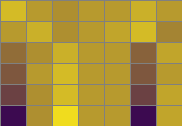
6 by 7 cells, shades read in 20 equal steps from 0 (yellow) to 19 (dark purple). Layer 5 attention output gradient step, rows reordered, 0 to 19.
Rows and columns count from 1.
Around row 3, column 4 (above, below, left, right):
6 6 4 6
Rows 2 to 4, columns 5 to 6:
5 3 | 6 11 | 6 12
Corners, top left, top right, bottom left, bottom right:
3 6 19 5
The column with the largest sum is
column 1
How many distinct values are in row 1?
4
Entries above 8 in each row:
0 0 2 2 2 2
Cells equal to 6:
16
